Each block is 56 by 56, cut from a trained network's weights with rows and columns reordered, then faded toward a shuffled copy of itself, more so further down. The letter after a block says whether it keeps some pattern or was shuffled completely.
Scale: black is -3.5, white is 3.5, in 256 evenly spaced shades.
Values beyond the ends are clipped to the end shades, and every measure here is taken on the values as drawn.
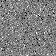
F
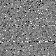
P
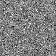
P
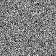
F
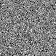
F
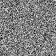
P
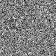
P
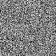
P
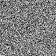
P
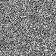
F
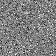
F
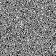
P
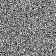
F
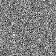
P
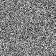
P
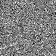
F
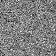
P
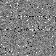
P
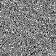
P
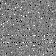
P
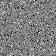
F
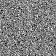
P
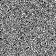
F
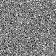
P
